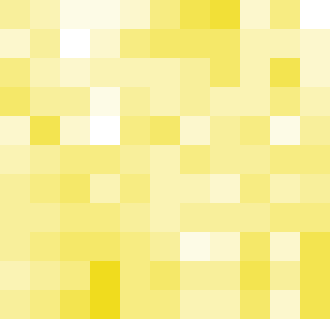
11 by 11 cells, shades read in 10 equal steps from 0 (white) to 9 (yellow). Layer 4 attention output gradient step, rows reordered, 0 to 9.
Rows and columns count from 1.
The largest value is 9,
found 2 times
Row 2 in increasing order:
0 2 2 2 3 3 4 5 6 6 6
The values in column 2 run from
3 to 7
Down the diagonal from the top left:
4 4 2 1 5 3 3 4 6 4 7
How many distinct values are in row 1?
8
